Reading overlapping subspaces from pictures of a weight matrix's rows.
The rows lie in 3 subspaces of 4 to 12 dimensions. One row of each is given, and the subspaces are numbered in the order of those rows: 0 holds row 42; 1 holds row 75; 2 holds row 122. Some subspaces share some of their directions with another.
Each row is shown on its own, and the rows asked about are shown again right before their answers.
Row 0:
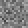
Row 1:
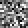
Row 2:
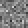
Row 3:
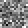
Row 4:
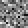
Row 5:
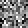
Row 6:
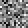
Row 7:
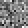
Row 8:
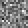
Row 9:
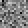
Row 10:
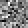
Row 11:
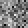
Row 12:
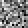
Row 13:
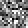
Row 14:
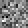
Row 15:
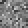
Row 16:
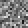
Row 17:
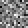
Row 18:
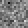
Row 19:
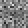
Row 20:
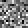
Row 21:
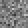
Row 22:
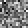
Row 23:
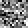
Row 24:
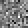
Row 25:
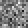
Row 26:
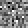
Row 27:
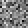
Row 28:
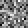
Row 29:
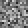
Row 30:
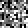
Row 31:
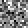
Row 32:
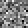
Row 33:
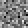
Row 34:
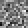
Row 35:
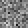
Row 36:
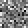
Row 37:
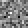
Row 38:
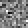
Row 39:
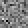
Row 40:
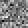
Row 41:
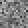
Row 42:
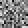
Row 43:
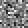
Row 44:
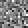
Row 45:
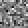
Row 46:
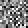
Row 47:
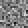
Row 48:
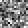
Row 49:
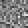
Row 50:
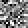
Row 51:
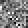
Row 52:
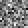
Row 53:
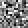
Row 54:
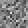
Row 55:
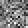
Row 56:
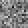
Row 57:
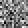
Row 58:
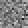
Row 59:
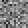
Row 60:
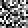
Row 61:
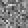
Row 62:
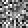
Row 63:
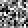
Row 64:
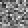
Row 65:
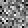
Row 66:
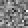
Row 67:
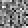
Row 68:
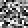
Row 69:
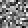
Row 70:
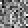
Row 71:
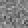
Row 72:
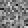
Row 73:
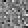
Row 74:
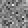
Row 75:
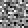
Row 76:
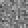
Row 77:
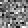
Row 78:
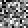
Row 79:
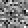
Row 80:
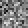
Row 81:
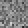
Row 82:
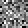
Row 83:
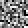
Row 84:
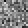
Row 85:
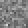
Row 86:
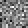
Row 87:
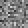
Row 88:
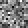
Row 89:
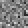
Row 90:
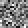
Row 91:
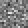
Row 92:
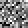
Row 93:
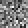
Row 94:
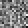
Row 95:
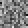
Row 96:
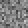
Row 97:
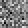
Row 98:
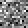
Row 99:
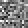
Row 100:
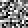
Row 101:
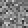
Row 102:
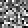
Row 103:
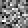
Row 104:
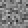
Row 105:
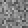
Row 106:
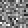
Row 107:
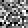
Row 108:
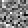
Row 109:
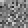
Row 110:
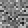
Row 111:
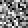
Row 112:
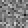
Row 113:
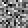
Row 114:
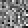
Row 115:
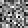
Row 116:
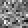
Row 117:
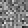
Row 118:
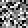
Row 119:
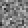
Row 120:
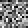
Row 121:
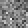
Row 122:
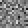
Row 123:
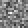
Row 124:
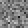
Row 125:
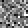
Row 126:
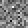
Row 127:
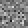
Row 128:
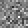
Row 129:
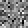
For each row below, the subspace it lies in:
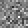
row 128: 2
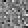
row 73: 0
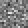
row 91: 1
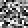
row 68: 0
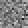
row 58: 2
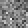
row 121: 2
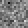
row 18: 2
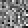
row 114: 0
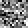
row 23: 2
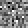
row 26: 2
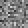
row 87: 1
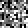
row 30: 2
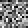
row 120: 2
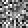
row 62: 1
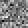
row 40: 1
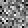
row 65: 1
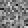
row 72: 2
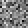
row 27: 0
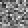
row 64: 2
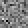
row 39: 1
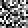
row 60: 0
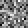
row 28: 2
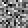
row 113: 1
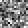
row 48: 2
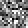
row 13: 2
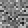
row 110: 2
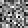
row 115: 2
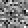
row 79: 1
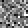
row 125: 1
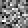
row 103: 1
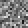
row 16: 1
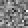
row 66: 2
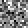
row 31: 2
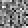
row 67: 0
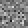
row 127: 2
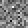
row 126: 2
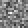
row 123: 1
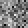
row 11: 2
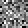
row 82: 1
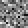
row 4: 1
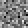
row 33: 1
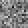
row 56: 2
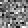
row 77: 2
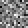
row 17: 1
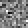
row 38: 2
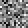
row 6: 1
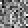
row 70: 0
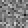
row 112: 1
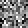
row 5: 2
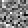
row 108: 1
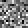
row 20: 1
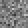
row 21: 2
